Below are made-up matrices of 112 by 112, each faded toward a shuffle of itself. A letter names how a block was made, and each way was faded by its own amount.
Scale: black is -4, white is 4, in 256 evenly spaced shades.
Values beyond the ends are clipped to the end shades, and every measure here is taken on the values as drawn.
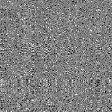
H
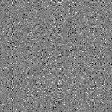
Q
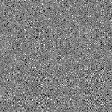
H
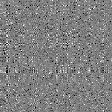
Q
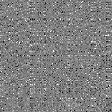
Q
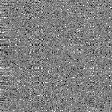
H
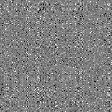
Q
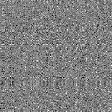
H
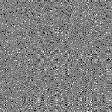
Q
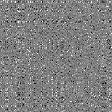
Q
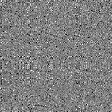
H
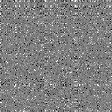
Q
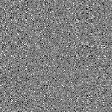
H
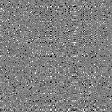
Q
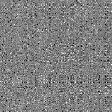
H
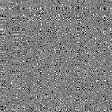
Q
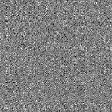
H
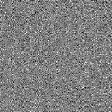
H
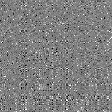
Q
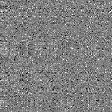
H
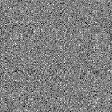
H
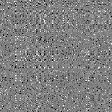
Q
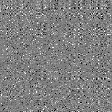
Q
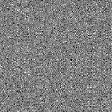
H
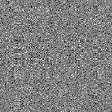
H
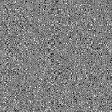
H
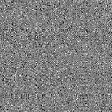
H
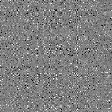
Q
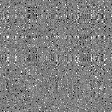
Q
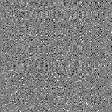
Q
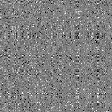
Q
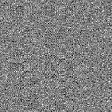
H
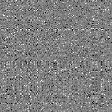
Q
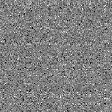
H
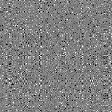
Q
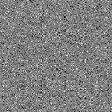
H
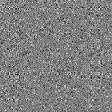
H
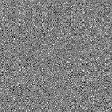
H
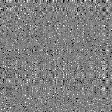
Q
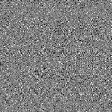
H
